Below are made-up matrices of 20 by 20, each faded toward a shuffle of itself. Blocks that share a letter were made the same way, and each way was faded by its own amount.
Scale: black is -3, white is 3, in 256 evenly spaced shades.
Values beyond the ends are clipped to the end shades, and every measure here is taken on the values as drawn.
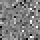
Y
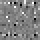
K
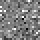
Y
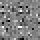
K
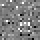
K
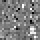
Y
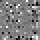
K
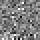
Y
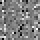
Y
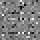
K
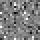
K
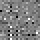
K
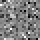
K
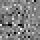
K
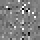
Y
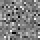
Y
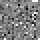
Y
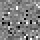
Y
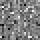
Y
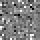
Y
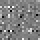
K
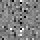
Y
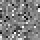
Y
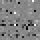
K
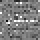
K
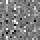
Y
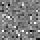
Y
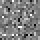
Y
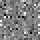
Y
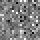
Y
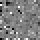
K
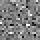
K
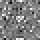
K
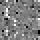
K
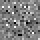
Y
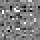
K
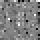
K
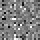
K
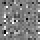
K
